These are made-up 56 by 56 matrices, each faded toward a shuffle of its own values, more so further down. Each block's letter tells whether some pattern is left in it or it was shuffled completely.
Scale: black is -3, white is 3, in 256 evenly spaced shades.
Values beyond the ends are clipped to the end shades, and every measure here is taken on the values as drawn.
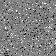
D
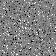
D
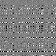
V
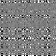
V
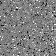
D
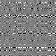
V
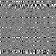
V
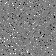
D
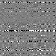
V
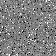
D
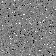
D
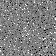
D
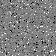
D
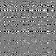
V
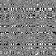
V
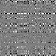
V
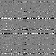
V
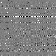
V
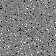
D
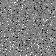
D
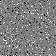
D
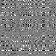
V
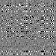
V
